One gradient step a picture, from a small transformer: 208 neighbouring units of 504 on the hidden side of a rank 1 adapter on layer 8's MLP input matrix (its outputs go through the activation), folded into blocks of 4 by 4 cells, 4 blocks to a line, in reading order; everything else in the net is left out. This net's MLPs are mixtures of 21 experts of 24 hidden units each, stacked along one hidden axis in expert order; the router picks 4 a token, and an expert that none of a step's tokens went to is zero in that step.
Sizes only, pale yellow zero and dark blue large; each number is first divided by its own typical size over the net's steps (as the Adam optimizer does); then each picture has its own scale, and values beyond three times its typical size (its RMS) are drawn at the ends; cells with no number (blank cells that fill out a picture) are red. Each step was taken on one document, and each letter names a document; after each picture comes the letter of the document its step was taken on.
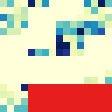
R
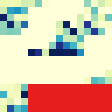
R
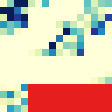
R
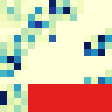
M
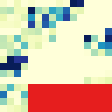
M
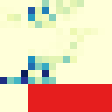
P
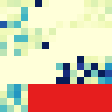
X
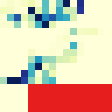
P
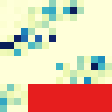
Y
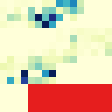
P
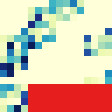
M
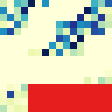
R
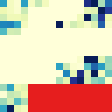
X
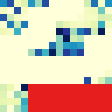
R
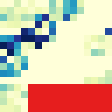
M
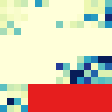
X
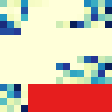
X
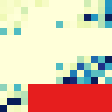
X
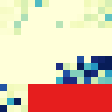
X
